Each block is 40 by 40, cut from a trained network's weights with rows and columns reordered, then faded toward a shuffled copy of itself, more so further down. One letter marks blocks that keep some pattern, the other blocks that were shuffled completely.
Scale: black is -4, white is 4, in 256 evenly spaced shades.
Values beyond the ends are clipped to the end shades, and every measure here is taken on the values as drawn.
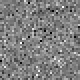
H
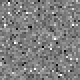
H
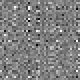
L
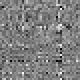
L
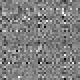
L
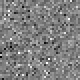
H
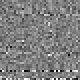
L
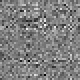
L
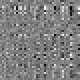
L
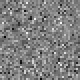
H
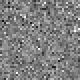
H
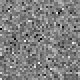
H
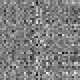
L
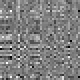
L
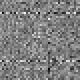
L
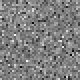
H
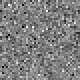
H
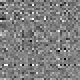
L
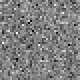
H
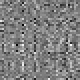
L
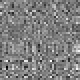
L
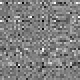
L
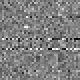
L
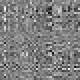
L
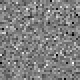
H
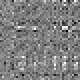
L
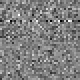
L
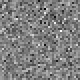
H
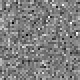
H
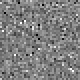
H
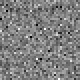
H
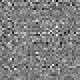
L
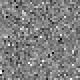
H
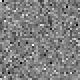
H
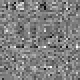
L
